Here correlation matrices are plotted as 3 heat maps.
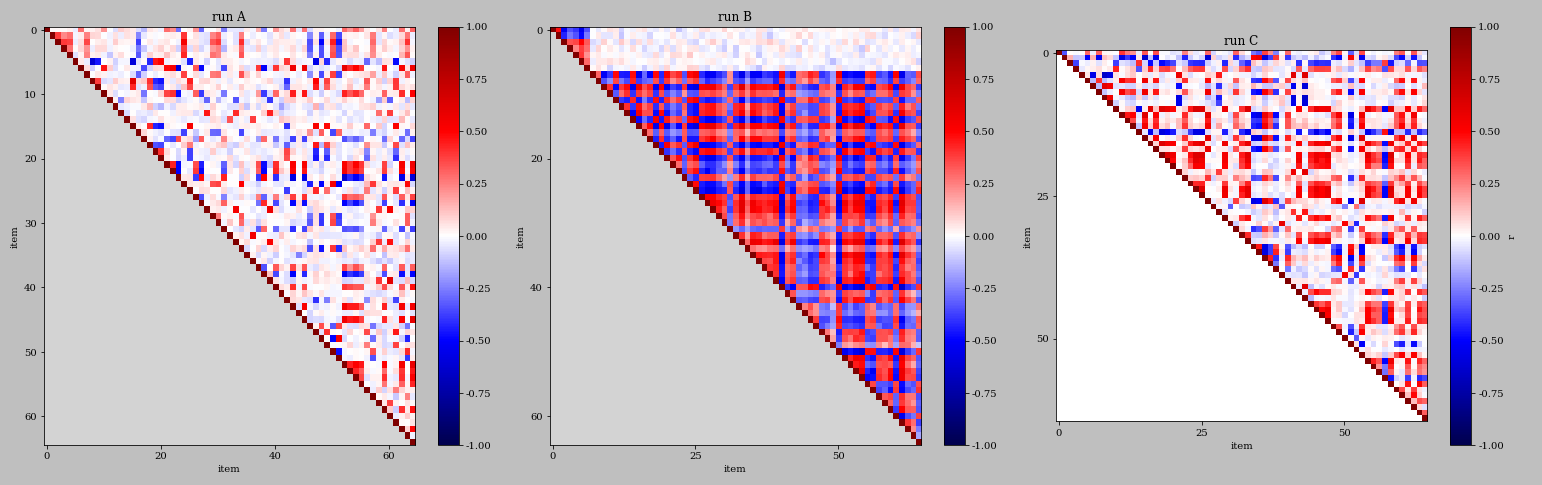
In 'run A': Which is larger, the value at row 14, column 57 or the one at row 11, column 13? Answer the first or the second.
the first
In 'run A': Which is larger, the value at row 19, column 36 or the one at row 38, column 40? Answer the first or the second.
the first
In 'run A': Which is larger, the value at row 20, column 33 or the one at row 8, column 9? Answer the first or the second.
the second
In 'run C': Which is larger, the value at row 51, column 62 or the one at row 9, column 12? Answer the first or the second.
the second
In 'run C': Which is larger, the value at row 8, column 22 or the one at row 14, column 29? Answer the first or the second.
the first
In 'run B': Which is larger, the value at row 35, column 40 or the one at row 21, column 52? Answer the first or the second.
the second
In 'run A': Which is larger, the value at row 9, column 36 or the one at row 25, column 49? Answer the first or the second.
the second
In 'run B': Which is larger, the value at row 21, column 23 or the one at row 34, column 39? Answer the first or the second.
the second
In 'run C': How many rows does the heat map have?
65
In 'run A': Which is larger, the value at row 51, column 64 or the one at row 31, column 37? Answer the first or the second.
the first
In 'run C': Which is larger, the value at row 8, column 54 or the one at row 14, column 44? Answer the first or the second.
the first
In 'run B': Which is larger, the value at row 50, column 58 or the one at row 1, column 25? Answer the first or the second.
the second
